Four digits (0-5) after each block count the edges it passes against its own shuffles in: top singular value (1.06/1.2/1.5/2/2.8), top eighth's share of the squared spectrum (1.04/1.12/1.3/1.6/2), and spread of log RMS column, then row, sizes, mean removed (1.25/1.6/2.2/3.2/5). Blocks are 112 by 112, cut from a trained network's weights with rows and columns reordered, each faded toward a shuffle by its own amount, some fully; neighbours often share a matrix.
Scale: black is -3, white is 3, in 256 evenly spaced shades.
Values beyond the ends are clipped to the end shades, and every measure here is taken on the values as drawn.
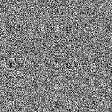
4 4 2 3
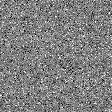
0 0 0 0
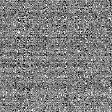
3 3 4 1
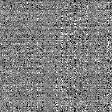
3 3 4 1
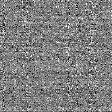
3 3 3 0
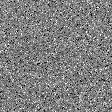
0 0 0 0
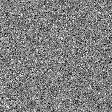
2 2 0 1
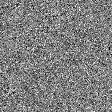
0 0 0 0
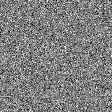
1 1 0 0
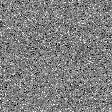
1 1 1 0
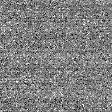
2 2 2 0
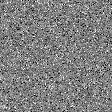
0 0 0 0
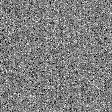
1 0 0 0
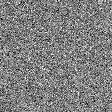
0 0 0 0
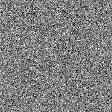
2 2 1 1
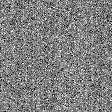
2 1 0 0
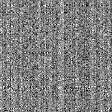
4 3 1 3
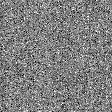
1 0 0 0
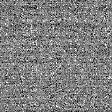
3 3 3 1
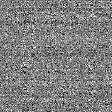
2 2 3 0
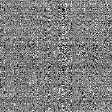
3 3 4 1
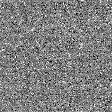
1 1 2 0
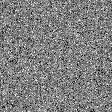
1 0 0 0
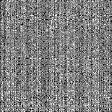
4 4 1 4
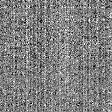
4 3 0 3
